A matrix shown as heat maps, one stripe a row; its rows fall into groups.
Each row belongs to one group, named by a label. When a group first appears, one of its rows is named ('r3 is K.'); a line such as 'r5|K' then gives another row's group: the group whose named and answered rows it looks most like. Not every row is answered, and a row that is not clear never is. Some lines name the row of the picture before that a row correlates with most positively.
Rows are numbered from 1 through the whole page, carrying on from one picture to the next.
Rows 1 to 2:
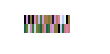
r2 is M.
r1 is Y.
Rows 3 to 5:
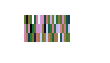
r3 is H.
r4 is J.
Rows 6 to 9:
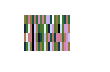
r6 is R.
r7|M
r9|M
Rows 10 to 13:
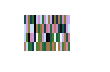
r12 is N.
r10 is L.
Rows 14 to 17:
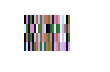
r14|Y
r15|N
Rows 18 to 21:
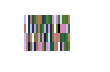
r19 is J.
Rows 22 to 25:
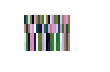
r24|N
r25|N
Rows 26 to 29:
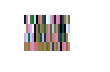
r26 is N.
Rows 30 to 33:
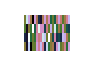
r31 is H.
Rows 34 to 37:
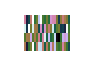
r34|H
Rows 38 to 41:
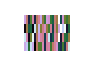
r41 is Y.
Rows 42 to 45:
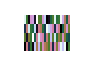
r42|N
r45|Y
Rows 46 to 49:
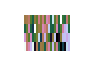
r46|R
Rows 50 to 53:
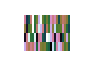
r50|H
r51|H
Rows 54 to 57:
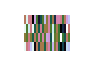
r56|R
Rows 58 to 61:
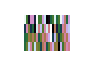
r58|N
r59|L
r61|M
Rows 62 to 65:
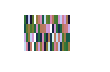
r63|L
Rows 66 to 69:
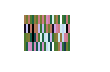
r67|Y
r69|R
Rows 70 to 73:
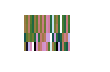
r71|R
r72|L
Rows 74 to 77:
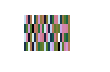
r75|M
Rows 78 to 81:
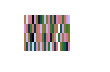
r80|J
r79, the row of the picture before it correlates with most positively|76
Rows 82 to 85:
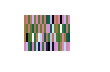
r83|R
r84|H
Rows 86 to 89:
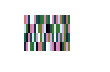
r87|N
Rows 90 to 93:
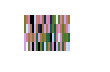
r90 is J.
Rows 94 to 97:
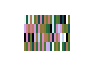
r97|R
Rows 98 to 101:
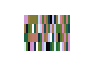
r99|H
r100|L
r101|N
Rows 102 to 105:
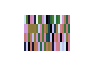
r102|N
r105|Y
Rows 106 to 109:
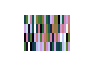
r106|M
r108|Y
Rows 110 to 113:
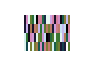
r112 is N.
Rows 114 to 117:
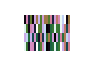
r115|N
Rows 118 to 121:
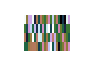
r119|R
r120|H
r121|L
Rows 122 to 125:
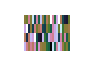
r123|J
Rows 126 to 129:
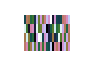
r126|L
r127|N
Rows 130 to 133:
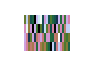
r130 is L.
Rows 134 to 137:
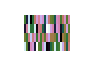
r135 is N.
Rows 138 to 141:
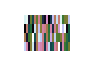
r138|J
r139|Y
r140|H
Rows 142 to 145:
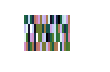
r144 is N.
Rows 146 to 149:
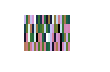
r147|M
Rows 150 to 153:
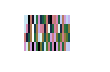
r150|J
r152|H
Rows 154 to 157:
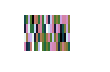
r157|H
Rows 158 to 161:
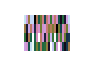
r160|H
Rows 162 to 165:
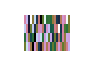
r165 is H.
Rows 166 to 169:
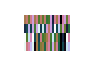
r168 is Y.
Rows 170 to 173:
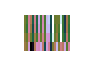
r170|R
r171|R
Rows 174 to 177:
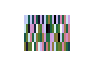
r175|N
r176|M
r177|H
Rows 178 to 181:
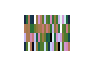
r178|Y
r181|M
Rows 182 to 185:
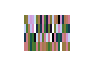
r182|M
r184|L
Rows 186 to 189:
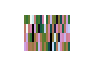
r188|J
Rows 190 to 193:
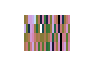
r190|M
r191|H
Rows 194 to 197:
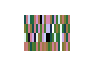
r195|R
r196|N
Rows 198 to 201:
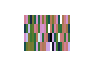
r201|L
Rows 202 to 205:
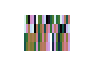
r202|N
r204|L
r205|L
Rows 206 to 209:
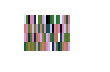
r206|N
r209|L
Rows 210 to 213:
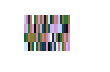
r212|L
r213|J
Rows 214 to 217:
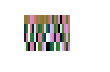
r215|M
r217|N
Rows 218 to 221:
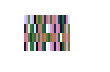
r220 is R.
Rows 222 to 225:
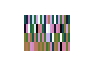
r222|H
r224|R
